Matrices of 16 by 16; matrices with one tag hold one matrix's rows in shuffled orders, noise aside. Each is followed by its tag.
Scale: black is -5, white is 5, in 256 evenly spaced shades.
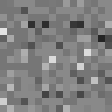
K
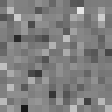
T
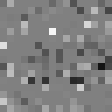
K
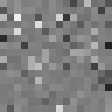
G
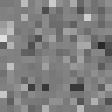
K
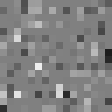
G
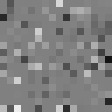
G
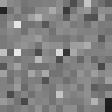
G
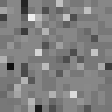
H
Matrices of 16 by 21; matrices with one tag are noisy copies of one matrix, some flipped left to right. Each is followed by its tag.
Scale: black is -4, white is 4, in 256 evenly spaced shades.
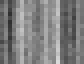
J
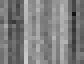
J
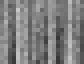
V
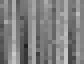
V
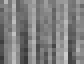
V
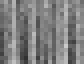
V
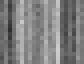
J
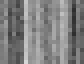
J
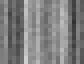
J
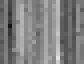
J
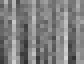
V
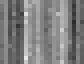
J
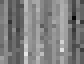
J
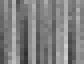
V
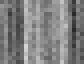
J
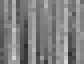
V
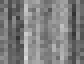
J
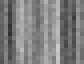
J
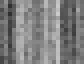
J
